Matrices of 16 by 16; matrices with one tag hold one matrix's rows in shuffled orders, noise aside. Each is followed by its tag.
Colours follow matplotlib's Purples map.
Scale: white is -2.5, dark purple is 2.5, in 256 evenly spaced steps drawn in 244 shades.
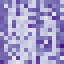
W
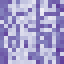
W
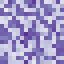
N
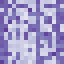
W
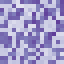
N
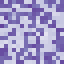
N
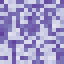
N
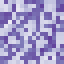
N
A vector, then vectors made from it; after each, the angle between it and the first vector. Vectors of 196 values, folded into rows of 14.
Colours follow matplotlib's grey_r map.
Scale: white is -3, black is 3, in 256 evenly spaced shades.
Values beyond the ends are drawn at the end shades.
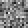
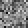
partly aligned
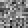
nearly parallel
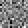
partly aligned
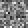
nearly opposite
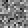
partly opposed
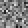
orthogonal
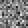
orthogonal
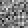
orthogonal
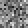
orthogonal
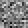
partly aligned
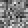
nearly opposite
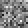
partly aligned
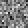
partly opposed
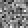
partly opposed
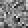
partly aligned
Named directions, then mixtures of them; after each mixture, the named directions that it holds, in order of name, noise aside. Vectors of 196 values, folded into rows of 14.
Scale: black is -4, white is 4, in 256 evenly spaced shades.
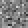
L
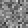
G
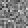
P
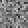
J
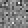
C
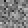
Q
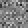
C, G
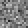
G, P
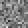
G, P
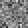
G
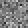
C, G, Q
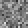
G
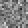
G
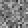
G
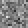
G, L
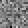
J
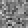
G, L, P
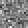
G, L, P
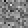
L, P, Q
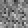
Q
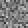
G, Q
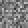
J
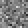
L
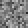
G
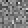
C, P
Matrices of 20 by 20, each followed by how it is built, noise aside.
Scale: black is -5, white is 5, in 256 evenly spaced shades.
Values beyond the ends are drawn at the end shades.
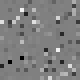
sparse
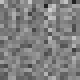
low rank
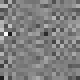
low rank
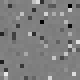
sparse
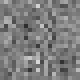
low rank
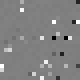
sparse
